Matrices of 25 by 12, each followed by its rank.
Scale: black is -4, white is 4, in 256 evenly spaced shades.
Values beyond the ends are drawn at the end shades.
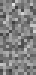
full rank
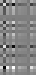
one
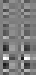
one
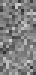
full rank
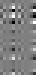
one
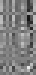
two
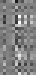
two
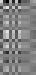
one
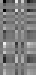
one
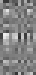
two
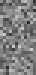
full rank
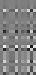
one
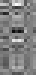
two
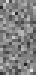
full rank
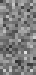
full rank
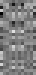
two
